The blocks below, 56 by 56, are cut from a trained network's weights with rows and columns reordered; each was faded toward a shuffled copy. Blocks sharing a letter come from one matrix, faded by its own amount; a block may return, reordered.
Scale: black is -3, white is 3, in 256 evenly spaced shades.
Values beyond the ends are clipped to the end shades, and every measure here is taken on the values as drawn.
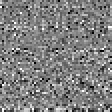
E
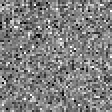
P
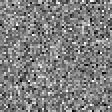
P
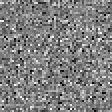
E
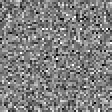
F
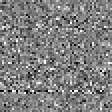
E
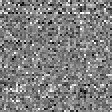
E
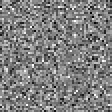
F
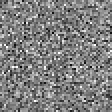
P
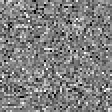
P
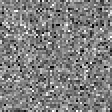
P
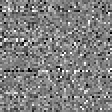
E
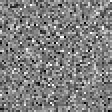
P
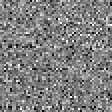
E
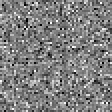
P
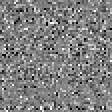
F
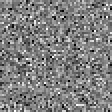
P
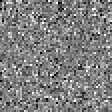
P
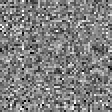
F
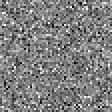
P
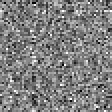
F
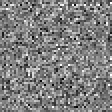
F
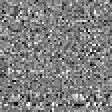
E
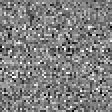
E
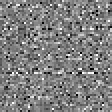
E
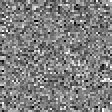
F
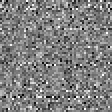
E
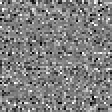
F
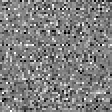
F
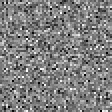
P
